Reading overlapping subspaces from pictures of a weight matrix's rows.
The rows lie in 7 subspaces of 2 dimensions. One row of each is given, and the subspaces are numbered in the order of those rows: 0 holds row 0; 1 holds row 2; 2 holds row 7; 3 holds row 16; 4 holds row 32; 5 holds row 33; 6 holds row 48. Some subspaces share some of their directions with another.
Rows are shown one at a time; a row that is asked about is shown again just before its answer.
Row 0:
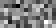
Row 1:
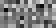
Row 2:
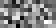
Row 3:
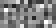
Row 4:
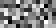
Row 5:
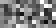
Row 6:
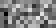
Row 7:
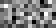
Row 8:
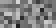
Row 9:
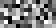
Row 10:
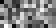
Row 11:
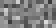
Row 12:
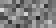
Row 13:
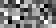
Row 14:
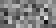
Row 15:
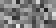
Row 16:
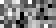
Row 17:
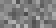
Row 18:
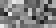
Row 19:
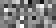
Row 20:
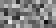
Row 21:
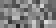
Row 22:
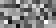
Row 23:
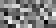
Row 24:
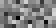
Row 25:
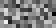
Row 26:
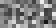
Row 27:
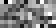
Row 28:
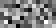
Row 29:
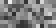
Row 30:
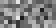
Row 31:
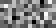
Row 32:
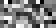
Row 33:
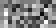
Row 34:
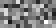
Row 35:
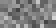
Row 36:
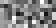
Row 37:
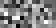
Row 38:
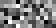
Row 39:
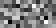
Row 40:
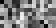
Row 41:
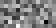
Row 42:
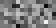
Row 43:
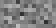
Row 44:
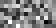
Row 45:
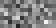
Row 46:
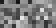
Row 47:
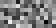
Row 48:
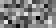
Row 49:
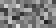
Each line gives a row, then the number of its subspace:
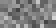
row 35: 5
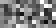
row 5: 2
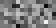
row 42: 2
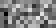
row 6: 5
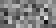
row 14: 5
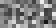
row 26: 2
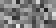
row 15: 5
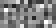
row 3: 0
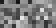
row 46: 3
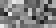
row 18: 1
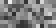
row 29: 4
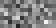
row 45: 1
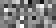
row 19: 0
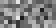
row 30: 3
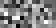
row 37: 1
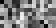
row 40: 3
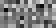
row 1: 0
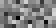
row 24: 6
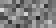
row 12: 6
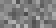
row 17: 5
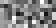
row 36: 2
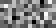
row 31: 2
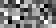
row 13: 4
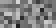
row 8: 3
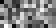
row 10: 3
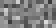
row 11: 0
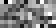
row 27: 4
